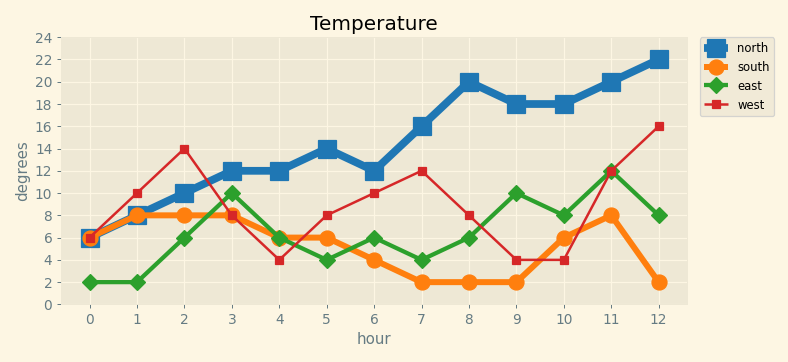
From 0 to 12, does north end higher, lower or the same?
higher
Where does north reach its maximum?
12
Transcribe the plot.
Title: Temperature
x-axis: hour, ticks 0 1 2 3 4 5 6 7 8 9 10 11 12
y-axis: degrees, ticks 0 2 4 6 8 10 12 14 16 18 20 22 24
Legend: north, south, east, west
Values:
north: 6 8 10 12 12 14 12 16 20 18 18 20 22
south: 6 8 8 8 6 6 4 2 2 2 6 8 2
east: 2 2 6 10 6 4 6 4 6 10 8 12 8
west: 6 10 14 8 4 8 10 12 8 4 4 12 16
